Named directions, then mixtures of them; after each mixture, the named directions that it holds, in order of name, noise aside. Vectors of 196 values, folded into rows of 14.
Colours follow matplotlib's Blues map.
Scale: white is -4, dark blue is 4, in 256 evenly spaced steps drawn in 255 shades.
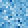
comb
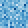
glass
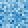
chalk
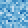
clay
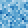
chalk, clay, glass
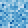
chalk, glass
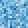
clay, comb, glass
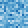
chalk, clay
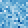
clay, comb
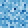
clay, glass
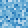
chalk, comb, glass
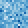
chalk, comb
